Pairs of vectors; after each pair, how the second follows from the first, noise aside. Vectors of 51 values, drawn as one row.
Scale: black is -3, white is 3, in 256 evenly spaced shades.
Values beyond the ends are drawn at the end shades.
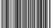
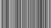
shrunk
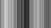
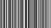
sign-scrambled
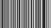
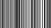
sign-scrambled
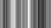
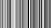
sign-scrambled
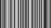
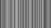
shrunk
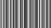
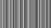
shrunk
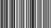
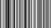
sign-scrambled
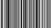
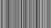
shrunk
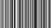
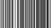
sign-scrambled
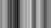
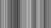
shrunk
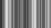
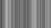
shrunk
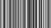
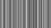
shrunk
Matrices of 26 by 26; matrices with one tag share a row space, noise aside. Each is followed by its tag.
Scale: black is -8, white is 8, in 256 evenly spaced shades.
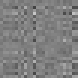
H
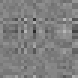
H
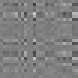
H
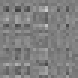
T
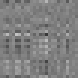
T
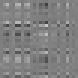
T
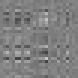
T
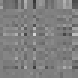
H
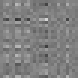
T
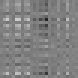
T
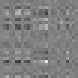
T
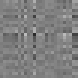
H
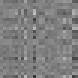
H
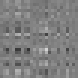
T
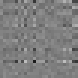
H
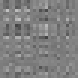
T
